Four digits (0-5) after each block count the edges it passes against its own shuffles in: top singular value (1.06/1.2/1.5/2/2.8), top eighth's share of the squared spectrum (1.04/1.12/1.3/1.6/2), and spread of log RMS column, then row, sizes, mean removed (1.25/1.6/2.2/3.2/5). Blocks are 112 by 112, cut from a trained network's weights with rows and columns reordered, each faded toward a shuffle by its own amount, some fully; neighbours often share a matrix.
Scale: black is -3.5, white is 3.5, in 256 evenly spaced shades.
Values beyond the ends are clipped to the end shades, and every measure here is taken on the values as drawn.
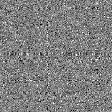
4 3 1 2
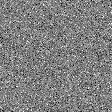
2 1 0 0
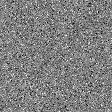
0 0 0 0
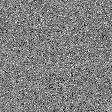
0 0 0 0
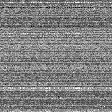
5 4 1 3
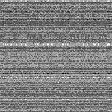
5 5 0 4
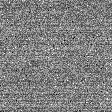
3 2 0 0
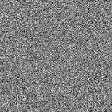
4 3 2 2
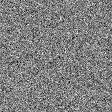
0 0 0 0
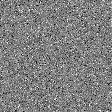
2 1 0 0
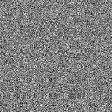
4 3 1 2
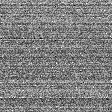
4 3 0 2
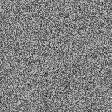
3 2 0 0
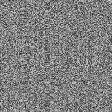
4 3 0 1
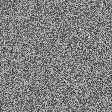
0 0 0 0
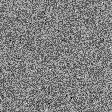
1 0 0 0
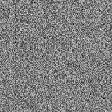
4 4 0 2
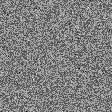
0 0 0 0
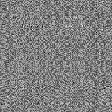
4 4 1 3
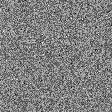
1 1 0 0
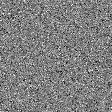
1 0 0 0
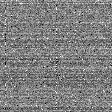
4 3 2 1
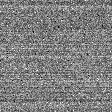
3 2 0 1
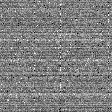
4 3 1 2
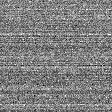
4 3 0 2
